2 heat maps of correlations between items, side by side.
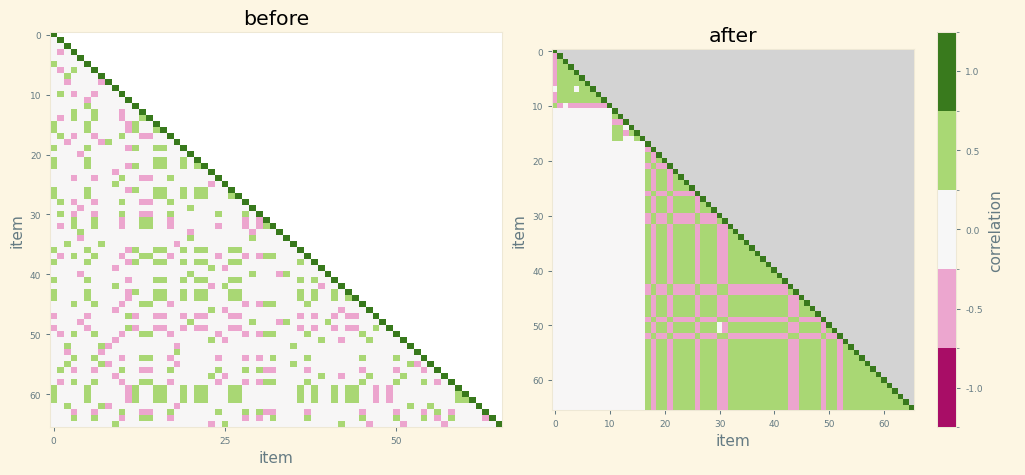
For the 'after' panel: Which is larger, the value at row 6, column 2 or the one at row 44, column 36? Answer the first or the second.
the first
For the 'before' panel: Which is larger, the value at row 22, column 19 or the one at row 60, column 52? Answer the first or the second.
the first
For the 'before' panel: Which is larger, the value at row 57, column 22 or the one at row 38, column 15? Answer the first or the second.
the second
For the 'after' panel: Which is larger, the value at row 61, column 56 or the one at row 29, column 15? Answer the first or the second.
the first
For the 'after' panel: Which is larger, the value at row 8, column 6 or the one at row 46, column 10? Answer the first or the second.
the first
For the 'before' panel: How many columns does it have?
66
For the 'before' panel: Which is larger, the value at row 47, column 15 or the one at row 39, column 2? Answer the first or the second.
the second
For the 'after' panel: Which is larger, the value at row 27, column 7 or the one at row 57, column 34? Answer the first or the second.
the second
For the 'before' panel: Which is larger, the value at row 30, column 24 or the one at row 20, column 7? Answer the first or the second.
the first
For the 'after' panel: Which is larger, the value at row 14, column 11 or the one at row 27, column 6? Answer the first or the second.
the first
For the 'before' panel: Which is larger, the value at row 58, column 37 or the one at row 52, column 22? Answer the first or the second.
the first
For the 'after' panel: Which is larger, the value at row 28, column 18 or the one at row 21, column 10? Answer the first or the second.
the second
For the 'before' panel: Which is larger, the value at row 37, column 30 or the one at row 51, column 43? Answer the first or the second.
the second
